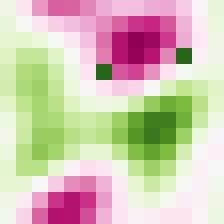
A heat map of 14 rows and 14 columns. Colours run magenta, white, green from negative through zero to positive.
Two lone cells stand out, each far higher than its neighbours. On average the colour sits 50% of the way up the scale. The middle left is the calmest part. The middle right is the ninth with the highest average. The top middle is the ninth with the lowest average. No regular stripes run through it.
